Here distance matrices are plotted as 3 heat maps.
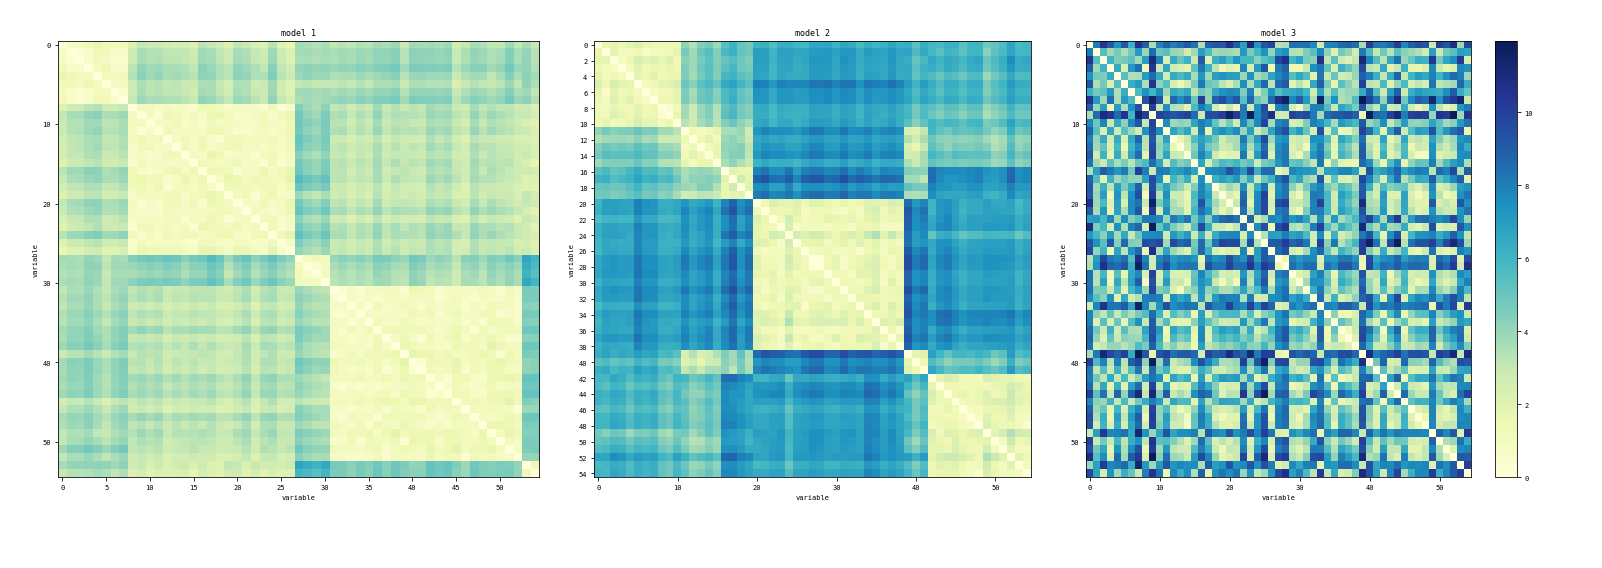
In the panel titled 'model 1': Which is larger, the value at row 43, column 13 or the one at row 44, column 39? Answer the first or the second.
the first
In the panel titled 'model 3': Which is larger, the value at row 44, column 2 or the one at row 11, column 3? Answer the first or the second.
the first
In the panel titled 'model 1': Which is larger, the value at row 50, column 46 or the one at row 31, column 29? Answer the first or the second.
the second
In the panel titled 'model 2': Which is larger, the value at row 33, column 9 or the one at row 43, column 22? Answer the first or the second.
the second
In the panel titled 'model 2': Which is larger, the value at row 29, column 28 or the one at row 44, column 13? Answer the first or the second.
the second
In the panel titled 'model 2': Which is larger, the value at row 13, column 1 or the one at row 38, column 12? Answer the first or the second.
the second
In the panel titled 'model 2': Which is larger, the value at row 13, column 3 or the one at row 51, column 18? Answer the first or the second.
the second
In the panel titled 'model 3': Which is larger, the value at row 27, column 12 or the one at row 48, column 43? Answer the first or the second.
the first
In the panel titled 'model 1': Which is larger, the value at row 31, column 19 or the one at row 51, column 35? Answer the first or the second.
the first
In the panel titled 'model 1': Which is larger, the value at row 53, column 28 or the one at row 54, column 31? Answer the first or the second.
the first
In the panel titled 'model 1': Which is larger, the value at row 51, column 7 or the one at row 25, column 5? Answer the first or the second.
the first
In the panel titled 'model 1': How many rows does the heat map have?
55
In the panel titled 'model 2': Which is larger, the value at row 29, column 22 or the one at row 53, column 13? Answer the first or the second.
the second
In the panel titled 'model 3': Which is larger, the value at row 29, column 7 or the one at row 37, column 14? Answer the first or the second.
the first
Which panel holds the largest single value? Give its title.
model 3
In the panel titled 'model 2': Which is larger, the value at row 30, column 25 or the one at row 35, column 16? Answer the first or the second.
the second
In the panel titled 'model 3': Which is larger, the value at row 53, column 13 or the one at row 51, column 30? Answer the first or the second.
the first
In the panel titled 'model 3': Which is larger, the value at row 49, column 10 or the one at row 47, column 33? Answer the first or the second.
the second
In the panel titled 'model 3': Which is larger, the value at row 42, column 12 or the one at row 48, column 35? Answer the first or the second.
the first
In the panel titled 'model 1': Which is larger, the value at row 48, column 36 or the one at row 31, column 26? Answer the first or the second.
the second
